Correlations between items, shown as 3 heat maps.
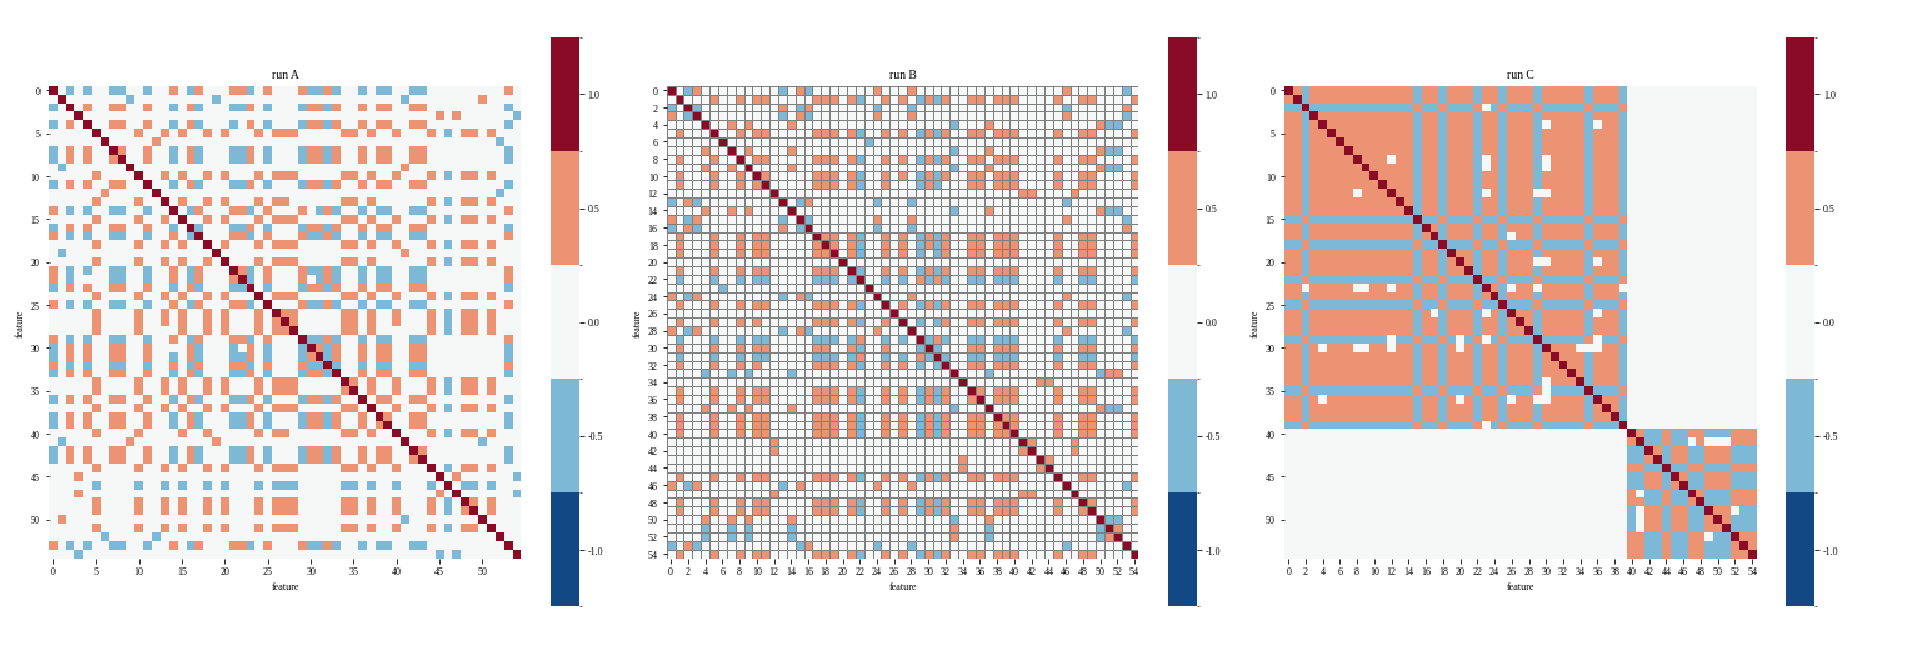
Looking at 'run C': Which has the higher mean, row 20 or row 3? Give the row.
3
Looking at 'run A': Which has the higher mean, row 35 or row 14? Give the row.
35
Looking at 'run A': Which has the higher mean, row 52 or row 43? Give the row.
43
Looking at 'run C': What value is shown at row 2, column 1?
-0.5
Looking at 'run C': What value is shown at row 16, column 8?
0.5
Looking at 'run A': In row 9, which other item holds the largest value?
41
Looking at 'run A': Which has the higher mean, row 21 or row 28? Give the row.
28
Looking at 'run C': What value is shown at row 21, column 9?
0.5
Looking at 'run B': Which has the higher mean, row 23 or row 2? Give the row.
23
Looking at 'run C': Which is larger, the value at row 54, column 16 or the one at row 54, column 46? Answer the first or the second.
the first
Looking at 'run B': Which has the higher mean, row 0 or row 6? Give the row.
0
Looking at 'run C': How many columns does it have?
55
